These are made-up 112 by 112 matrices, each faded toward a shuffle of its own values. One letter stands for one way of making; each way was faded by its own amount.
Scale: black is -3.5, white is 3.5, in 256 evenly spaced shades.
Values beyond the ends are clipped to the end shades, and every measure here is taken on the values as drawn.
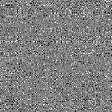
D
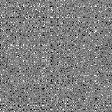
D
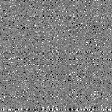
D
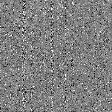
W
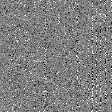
W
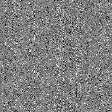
W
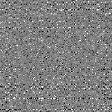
D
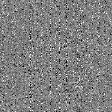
W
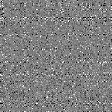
D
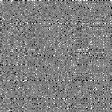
D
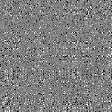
D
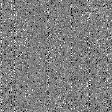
W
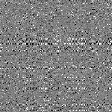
D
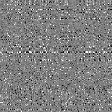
D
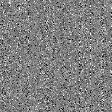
W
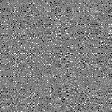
D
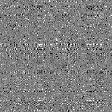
D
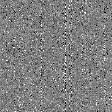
W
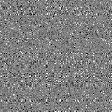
D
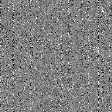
W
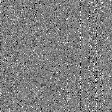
W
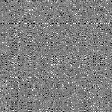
D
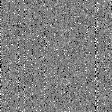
W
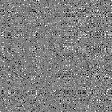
D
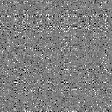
D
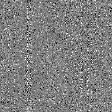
W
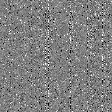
W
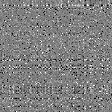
D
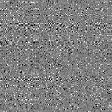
D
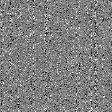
W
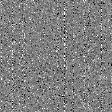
W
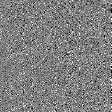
W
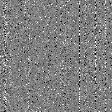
W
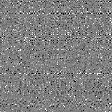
D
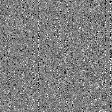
W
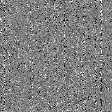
W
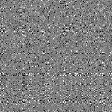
D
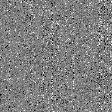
W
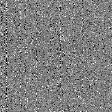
W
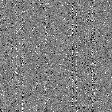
W
